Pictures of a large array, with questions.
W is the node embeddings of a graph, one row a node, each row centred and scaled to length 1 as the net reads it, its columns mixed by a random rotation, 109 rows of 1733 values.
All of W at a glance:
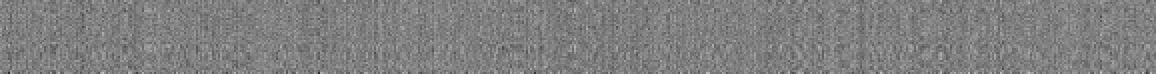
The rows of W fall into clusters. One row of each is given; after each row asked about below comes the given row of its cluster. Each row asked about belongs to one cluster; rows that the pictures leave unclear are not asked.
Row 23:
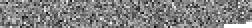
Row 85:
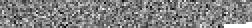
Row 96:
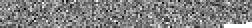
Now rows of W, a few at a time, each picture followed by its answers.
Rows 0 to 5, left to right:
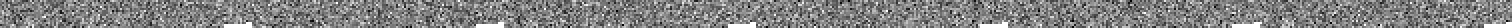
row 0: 85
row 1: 23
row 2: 85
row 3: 96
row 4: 85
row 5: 85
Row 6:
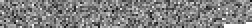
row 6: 85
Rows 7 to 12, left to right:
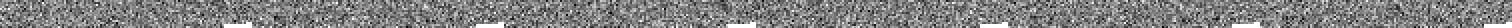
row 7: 96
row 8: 23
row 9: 96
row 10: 85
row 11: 23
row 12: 23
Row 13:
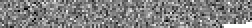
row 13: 96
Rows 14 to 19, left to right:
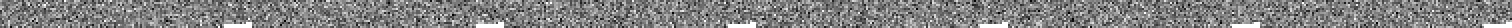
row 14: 96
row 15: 96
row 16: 96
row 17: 96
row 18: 85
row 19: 96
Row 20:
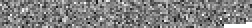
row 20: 23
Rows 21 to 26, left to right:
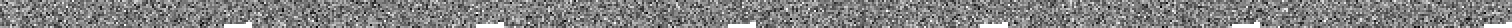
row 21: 23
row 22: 85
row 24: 96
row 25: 23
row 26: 23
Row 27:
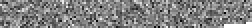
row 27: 23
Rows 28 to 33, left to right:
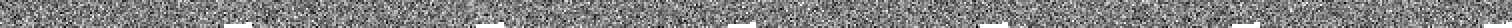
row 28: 85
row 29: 85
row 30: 23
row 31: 96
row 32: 23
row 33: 96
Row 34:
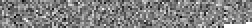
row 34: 85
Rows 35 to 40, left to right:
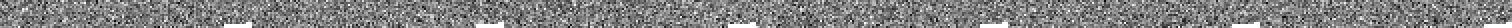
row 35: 23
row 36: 96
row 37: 85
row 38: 23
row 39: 23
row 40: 23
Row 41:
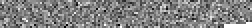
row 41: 85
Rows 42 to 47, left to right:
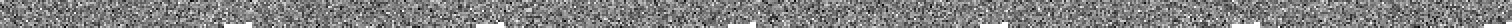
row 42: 85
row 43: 85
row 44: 23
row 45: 85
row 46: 96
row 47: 23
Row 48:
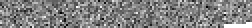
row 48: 85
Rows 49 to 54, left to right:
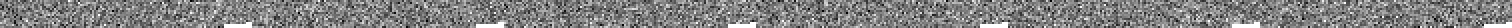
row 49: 85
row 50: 23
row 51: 85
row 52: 85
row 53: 96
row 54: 23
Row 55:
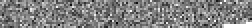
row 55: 96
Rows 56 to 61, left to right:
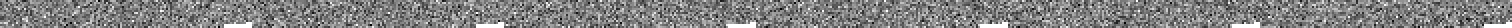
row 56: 85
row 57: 85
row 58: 96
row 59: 96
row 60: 96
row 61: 23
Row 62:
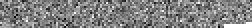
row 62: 85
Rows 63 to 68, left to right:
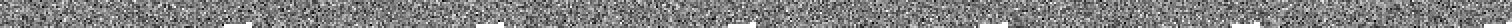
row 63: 23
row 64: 85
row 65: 23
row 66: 96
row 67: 96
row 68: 23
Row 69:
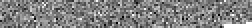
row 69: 96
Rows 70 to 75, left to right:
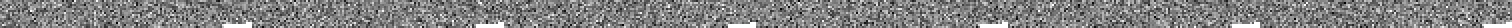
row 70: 96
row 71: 96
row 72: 85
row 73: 96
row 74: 96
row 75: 96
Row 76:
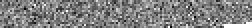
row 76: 96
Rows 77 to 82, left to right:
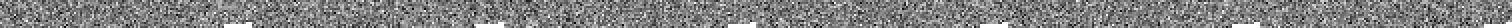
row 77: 85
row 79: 85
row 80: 85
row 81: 85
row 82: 23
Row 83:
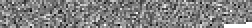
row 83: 85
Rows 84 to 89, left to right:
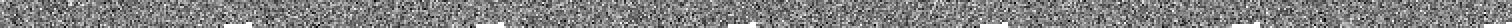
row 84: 85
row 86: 23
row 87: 85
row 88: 23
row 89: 85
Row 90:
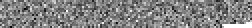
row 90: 96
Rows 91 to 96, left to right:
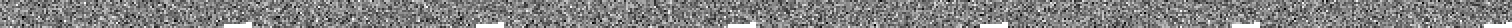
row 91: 23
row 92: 23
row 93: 23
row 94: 85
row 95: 96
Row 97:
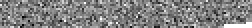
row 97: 23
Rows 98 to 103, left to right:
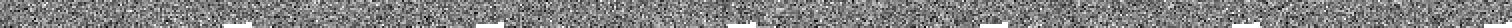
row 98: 96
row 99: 23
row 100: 96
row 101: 23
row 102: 85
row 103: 23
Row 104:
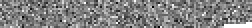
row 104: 23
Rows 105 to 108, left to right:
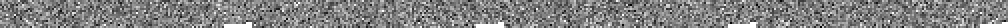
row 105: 85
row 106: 96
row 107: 85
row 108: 85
